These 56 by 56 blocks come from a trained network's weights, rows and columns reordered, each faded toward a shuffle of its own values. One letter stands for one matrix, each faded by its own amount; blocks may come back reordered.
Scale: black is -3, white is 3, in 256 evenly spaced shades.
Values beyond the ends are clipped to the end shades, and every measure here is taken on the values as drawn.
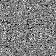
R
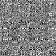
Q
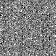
R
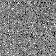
R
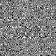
Q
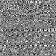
Q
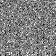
R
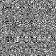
Q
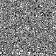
R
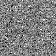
R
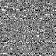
Q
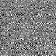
Q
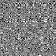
Q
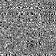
Q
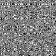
Q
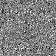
R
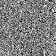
R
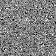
R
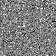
R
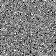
R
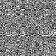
Q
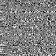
Q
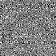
Q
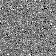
R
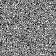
R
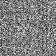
R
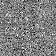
R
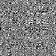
Q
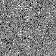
R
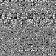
Q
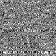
Q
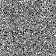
R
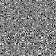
Q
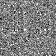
R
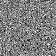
R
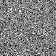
R
